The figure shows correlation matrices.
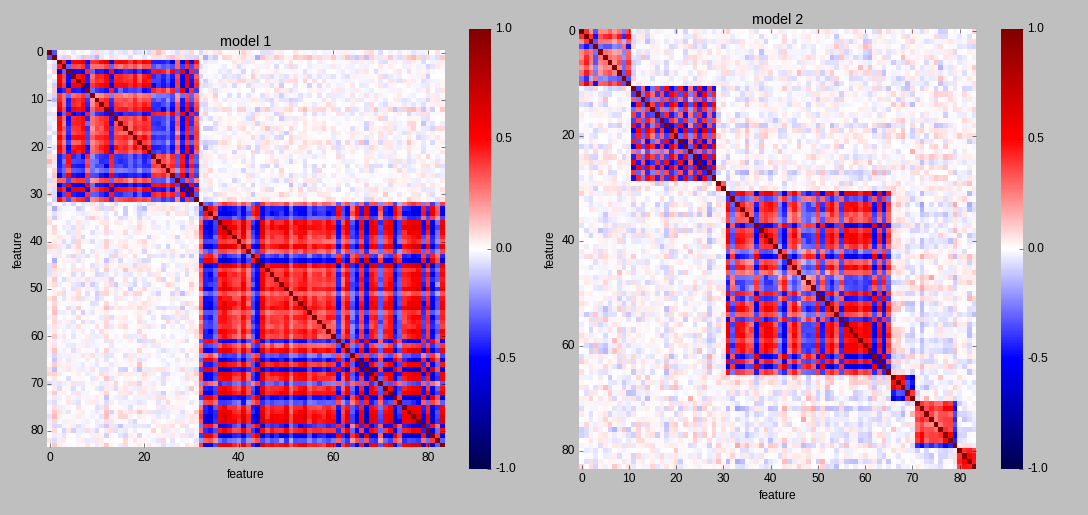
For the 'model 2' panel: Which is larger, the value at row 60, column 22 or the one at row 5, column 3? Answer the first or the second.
the first
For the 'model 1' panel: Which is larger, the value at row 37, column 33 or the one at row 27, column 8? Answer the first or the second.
the second
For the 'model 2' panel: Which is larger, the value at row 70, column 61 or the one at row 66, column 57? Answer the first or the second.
the second
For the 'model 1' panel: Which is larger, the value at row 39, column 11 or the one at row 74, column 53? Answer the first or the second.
the first
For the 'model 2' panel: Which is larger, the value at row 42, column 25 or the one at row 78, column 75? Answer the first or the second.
the second
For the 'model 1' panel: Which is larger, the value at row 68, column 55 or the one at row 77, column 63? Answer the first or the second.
the second
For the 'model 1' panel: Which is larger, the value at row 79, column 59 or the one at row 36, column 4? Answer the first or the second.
the second
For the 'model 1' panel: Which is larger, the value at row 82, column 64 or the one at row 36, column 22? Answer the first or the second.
the first
